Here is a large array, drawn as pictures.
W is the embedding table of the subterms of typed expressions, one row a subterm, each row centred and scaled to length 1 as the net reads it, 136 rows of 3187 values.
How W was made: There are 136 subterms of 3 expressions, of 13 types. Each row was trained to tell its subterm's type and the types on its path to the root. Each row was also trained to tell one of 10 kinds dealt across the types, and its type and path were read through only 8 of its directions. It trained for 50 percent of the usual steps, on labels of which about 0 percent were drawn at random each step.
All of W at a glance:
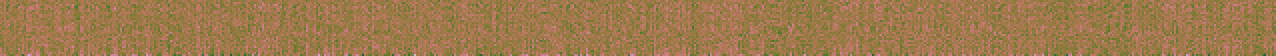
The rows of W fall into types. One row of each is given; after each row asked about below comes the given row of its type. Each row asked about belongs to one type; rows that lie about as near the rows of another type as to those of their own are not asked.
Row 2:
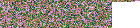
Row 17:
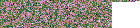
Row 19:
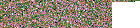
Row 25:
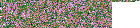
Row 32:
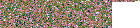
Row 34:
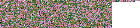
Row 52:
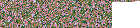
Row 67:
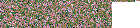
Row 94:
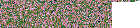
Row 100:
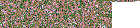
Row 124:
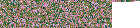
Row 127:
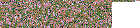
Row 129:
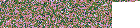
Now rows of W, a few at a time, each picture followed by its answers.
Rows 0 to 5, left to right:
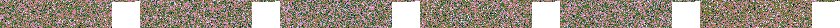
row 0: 129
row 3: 100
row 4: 25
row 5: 124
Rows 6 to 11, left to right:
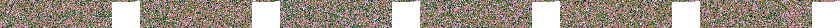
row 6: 52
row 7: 94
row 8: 32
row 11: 34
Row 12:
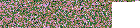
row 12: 2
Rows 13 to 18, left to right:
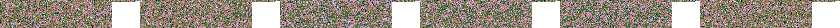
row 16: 25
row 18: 52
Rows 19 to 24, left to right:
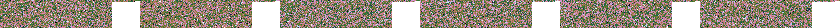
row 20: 52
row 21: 124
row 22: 52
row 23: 25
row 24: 124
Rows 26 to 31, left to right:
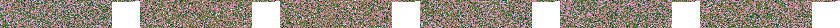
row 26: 127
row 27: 2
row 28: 94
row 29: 124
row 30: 17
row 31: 100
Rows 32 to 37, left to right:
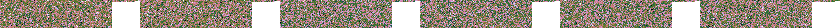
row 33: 100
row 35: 52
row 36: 129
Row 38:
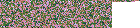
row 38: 127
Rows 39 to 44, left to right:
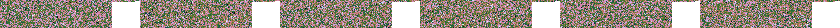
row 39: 94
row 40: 32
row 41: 127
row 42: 67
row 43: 127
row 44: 19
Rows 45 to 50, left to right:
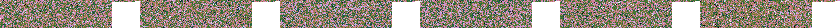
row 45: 129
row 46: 52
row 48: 34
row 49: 19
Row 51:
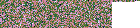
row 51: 124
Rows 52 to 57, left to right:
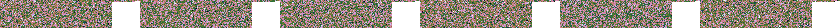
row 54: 129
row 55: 2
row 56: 100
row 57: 124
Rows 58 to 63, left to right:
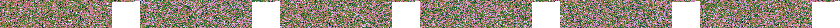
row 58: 34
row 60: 2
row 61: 127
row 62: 32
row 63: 124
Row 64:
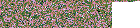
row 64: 52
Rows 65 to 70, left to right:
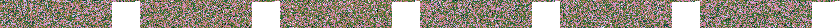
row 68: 2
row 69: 100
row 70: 100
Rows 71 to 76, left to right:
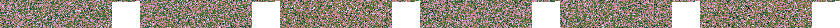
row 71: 127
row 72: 67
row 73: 94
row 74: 94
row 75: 34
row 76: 67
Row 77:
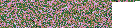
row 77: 19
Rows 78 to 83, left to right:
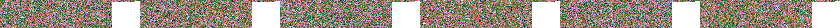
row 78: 94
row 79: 32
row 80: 34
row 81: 129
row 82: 19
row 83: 100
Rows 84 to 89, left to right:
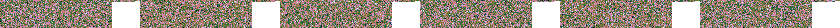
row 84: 34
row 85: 17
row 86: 94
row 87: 124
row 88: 19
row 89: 129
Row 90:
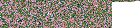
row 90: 127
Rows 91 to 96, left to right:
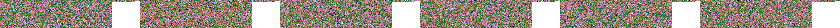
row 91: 2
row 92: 129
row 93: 34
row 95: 17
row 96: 94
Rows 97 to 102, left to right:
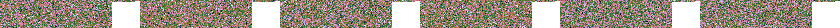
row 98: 19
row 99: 127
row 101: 34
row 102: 19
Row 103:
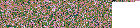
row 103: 17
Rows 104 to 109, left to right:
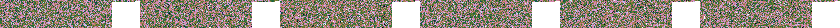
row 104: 34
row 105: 94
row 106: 2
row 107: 34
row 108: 124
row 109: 124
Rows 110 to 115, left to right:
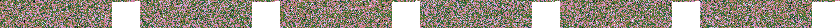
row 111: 127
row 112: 100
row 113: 100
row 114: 127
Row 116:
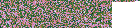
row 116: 124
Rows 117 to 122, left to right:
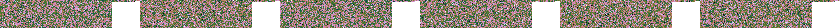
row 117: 100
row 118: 2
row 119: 127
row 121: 94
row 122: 17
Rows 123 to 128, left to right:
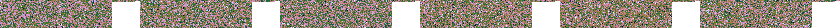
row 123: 25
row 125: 67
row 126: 100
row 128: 52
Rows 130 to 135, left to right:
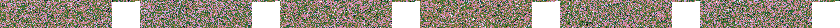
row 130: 25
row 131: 67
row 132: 25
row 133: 17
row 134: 94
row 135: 19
